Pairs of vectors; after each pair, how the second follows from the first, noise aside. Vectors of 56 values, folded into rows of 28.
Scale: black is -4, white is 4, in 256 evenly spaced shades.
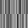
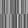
negated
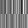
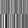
reversed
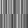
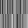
negated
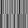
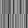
reversed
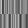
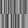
negated
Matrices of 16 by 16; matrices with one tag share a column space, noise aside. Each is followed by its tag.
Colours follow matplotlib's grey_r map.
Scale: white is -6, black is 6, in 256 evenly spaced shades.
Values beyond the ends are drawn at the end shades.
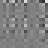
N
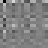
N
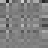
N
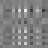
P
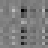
P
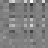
N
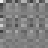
N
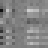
P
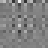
N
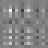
P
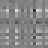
P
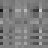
P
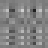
P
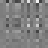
N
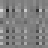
P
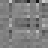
N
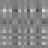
P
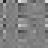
N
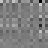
N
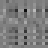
P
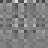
N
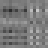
P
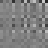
N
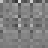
N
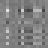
P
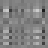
P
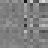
N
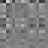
N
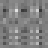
P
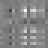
P
